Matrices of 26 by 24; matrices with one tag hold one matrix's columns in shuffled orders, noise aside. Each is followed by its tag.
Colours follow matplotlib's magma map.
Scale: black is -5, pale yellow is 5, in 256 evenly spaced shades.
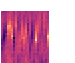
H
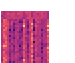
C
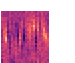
H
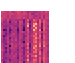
C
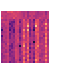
C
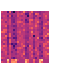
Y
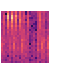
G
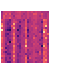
C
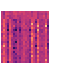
C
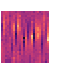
H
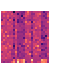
Y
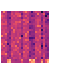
Y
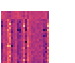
C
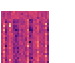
C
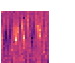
H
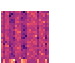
Y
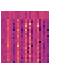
C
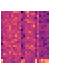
Y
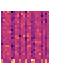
Y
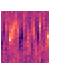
H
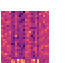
Y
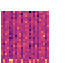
Y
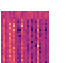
C
